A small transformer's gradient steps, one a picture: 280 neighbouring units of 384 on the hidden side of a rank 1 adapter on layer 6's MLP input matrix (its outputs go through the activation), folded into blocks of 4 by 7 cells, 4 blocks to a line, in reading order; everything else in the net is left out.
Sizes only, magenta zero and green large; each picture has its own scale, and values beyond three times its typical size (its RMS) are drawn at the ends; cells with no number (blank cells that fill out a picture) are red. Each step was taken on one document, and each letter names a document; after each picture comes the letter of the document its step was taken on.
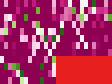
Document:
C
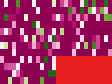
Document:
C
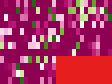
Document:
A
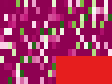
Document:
A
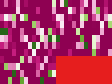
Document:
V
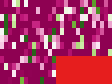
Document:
V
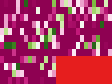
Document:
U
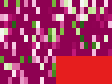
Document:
C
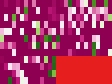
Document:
A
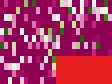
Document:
U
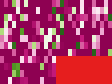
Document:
V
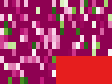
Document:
V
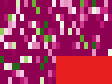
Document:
U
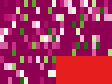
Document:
U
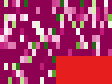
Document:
V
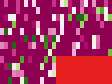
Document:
C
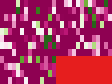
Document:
A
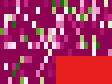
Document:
V
